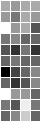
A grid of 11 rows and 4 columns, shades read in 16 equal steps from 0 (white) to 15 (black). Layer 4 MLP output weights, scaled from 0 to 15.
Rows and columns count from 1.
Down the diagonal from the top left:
5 8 5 9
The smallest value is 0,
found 2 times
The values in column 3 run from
1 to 10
